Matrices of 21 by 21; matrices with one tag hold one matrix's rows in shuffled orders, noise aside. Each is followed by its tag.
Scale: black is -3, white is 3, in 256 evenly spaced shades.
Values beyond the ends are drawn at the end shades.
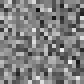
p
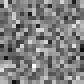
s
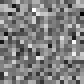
s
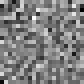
s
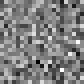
p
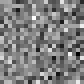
p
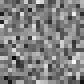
s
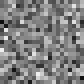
s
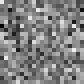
s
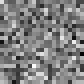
s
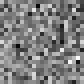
p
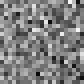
p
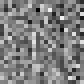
p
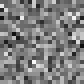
s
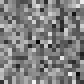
p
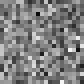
p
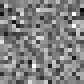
s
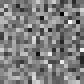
p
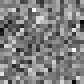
s
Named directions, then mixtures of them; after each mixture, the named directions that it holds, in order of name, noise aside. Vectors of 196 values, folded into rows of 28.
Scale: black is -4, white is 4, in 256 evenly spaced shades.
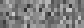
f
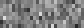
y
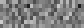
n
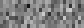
f, n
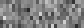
y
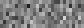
f, n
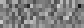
n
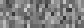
f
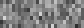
y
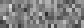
f, y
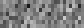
f, n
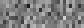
f, n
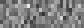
f, n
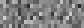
n, y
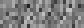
f, n
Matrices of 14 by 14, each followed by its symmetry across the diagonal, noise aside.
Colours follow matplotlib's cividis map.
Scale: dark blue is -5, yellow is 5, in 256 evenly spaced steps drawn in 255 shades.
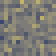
antisymmetric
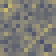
symmetric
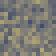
neither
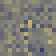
antisymmetric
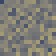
symmetric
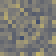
symmetric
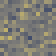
neither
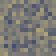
neither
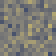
neither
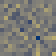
symmetric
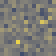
neither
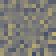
antisymmetric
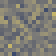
antisymmetric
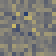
antisymmetric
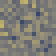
symmetric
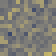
symmetric
